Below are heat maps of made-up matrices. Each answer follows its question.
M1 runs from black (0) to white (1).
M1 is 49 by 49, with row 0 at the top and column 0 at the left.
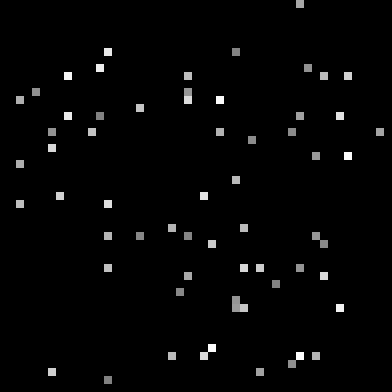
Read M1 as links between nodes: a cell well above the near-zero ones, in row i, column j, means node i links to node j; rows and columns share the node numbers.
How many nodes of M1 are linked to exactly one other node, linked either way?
8
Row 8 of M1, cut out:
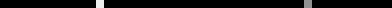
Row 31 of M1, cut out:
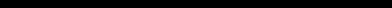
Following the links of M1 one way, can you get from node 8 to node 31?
yes
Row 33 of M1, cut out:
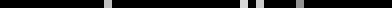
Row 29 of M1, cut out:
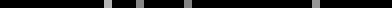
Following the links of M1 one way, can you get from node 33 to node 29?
yes
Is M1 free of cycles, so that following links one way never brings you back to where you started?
yes
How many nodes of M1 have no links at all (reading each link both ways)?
7
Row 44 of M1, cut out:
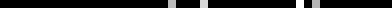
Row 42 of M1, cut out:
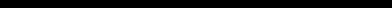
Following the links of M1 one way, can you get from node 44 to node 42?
no
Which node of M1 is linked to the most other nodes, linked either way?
node 29
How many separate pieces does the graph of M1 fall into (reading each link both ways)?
8
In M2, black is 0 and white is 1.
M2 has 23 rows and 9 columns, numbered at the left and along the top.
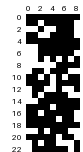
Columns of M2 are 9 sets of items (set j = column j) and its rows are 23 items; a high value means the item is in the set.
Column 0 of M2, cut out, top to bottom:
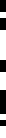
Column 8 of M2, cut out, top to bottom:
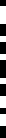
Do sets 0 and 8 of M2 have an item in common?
yes
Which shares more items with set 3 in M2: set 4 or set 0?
set 0
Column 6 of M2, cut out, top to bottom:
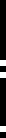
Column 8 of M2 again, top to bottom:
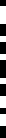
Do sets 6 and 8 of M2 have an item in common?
no
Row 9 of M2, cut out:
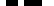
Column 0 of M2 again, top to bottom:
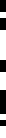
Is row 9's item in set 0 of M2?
yes
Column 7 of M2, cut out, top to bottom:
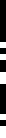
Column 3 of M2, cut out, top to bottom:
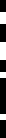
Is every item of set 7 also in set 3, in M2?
no
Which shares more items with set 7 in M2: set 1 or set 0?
set 0
